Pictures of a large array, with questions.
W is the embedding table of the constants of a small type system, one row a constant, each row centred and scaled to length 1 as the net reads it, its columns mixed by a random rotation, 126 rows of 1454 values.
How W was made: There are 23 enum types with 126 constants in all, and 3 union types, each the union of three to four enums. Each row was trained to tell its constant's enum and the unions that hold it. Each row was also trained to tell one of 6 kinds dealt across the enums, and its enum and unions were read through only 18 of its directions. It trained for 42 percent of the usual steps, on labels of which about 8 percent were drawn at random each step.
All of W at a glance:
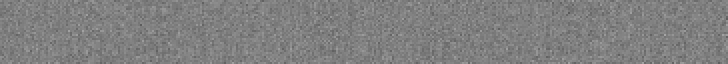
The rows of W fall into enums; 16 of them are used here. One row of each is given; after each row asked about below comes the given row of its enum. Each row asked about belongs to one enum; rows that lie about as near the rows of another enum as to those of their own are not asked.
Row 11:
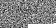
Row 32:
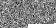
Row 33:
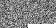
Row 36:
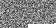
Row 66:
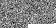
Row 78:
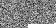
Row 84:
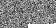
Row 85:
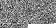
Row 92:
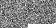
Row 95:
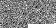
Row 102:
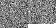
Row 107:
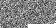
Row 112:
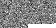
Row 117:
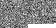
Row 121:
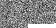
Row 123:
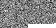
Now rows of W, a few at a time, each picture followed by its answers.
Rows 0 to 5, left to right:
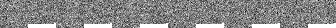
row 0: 117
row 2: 92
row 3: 85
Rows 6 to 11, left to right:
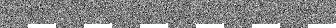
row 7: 123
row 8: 102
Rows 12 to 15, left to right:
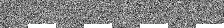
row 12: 112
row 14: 123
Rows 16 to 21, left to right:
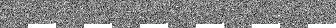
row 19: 85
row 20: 107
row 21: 32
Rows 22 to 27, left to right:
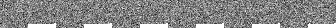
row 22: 92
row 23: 84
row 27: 112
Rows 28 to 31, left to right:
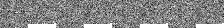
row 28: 112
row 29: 32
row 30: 78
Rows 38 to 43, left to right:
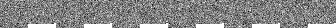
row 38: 117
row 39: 121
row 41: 84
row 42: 78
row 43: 123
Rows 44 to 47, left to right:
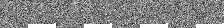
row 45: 92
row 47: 121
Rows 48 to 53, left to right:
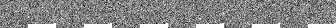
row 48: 95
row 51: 32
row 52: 85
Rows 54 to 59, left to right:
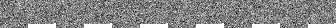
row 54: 92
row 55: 33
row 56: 112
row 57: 33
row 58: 95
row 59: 66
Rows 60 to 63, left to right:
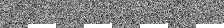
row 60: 32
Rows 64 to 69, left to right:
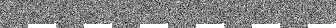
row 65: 112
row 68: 84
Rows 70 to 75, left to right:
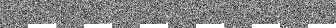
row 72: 85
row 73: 123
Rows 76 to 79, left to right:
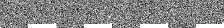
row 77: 11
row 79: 85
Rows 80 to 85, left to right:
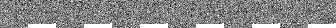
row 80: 123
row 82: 121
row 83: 123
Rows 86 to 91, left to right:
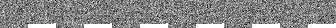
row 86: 102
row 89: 121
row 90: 84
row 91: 33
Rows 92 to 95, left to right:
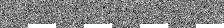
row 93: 102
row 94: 84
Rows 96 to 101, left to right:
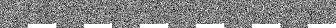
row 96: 92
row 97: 11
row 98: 33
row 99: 11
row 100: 33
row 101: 84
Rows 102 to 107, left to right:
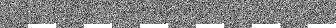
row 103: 32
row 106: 95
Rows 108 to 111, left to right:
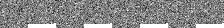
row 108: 102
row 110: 121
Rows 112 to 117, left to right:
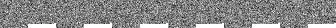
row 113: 85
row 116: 78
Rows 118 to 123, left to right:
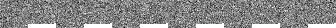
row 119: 112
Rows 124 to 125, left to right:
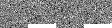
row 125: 33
